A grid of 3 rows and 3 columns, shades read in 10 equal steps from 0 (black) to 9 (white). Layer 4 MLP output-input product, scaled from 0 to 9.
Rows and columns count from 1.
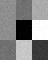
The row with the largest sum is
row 1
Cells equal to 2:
1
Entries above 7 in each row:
0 1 0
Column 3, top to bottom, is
6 9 2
